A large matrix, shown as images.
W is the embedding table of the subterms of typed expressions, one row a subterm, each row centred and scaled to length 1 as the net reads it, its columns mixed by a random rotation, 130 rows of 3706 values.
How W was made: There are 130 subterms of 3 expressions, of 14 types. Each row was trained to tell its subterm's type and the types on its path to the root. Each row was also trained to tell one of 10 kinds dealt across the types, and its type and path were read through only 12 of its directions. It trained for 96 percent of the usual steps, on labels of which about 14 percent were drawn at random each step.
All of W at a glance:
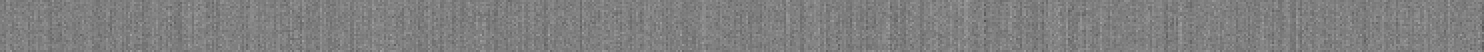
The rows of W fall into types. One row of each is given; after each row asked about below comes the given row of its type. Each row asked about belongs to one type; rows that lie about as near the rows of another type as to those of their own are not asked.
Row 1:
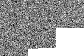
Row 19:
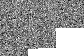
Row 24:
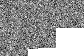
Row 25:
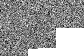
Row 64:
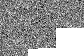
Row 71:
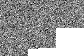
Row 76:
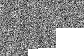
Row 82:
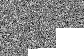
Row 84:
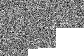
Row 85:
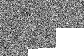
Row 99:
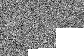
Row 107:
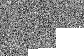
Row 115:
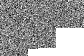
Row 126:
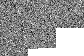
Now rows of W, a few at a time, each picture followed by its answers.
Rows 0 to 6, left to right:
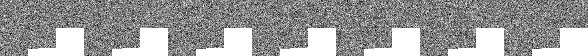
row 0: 82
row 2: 76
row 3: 85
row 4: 19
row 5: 19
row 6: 24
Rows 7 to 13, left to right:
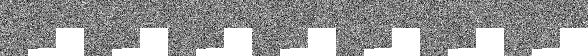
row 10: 107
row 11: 1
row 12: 19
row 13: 24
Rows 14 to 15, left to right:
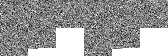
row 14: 82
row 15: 85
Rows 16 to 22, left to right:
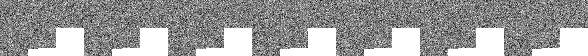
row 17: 71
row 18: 25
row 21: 19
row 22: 1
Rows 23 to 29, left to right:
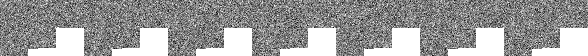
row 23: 126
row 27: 82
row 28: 24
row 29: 25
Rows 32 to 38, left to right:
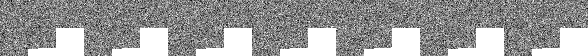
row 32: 19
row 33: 82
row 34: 84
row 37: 84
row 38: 19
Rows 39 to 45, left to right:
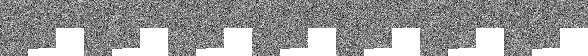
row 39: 126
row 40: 76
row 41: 107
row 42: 107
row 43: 107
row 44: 107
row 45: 76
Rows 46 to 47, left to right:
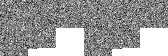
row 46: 1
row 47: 64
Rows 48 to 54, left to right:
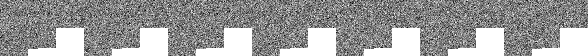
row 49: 84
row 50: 84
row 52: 82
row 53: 24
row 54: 84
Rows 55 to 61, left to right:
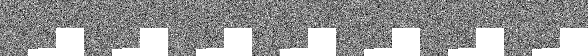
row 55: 99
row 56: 71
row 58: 99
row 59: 64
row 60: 115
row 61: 1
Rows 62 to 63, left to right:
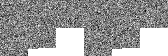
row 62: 71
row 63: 84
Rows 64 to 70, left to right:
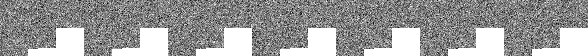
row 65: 71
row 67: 25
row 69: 107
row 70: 107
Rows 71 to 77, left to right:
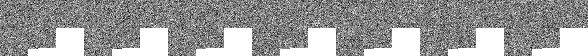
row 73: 25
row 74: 84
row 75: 1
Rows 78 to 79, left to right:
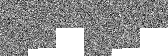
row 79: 126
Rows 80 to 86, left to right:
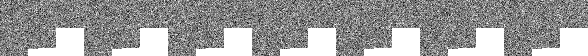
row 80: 19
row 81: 85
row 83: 24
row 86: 85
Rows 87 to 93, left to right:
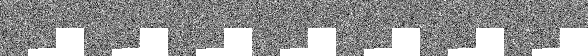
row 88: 1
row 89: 76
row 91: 99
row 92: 25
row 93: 1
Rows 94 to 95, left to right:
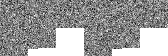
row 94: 76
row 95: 24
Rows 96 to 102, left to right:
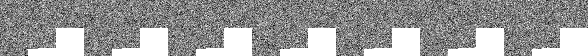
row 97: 126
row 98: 99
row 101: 1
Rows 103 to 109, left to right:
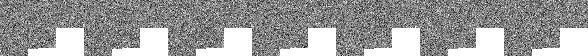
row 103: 71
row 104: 25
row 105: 71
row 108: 25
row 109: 85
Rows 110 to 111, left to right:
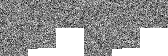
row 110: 82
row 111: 99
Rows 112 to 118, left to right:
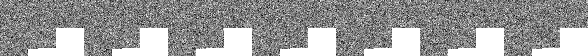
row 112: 82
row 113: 107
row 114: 19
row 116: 25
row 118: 115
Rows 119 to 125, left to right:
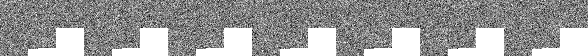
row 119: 126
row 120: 76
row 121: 107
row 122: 99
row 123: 99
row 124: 71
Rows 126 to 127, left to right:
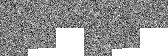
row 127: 76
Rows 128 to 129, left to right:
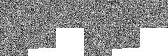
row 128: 25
